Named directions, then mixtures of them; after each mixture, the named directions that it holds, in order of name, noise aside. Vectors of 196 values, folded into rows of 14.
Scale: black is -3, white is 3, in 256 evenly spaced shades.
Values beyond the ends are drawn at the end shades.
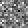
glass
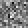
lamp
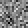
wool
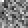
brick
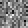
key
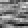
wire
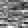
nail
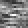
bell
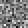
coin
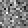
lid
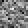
brick, nail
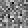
lamp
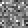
glass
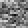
bell, brick, lamp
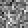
bell, wool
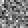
brick, glass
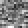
brick, nail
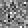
coin, lamp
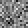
wool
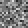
brick, lid, wool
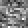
bell, brick, lid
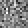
lid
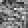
bell, brick, glass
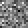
glass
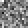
brick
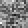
bell, glass, wool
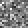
glass, lamp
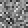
wool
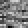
nail, wire
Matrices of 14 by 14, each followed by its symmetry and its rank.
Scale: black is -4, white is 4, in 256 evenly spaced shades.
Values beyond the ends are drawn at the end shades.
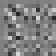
antisymmetric, rank two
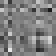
antisymmetric, rank two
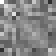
symmetric, rank three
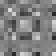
symmetric, rank two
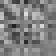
antisymmetric, rank two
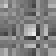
symmetric, rank two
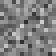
antisymmetric, full rank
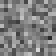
antisymmetric, full rank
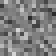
antisymmetric, full rank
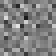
antisymmetric, rank two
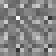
symmetric, rank three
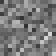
neither, full rank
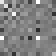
symmetric, rank three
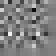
antisymmetric, rank two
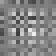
symmetric, rank two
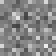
symmetric, rank three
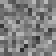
neither, full rank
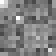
symmetric, rank three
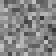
neither, full rank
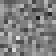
antisymmetric, full rank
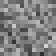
neither, full rank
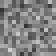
neither, full rank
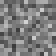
neither, full rank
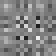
symmetric, rank two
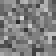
antisymmetric, full rank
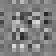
antisymmetric, rank two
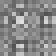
symmetric, rank two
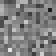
antisymmetric, full rank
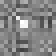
symmetric, rank three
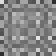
symmetric, rank two
